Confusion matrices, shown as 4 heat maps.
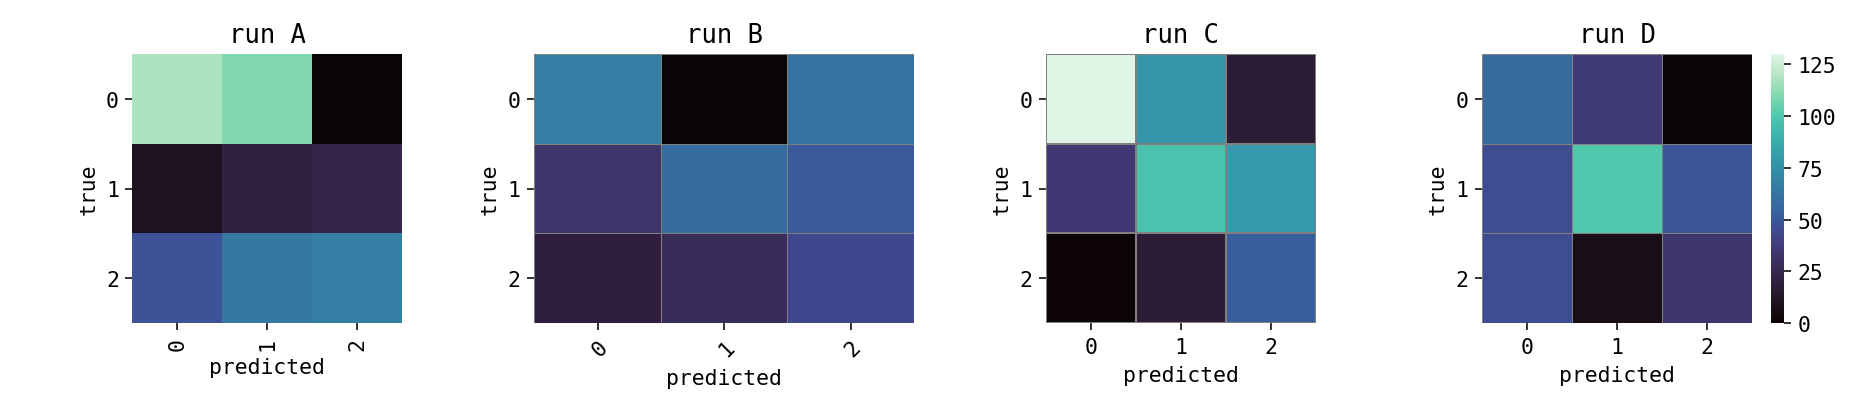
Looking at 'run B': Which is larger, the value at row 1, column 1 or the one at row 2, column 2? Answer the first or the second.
the first
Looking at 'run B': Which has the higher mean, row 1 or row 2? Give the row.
1
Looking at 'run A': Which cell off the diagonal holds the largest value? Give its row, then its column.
0, 1
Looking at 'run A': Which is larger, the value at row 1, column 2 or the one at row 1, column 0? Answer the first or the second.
the first
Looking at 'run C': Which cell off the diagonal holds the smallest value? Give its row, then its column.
2, 0
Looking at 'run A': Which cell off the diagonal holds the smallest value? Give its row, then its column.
0, 2
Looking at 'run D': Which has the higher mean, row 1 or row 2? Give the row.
1
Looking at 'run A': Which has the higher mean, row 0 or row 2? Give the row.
0
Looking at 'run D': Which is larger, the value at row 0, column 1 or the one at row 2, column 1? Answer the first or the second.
the first
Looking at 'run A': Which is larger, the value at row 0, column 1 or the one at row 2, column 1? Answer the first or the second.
the first
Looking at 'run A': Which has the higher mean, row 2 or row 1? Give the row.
2
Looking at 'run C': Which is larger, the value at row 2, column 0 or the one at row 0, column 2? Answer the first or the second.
the second
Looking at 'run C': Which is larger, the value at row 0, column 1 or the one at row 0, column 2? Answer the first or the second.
the first
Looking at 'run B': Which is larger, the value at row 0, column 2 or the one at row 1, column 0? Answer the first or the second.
the first
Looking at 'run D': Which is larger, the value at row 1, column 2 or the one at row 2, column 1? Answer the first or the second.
the first
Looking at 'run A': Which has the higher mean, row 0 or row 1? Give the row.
0
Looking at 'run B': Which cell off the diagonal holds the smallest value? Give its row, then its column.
0, 1
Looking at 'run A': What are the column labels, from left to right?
0, 1, 2
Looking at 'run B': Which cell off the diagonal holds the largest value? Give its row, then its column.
0, 2
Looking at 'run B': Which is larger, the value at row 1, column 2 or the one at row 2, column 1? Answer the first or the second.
the first
